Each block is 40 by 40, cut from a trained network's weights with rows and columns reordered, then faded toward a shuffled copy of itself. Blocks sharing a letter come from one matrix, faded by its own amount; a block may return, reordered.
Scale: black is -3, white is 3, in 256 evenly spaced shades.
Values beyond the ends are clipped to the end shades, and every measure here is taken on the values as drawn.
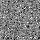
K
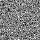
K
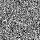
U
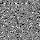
K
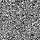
U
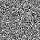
U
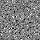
K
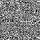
U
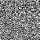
U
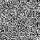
U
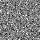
K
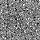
K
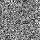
U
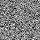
U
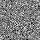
U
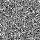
K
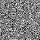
U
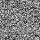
U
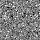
K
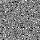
K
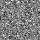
K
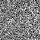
K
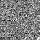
U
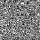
U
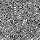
K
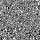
K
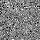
K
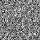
U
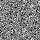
K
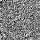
U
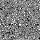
K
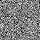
U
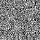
U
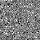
K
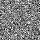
U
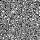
K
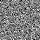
K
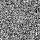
U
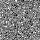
K
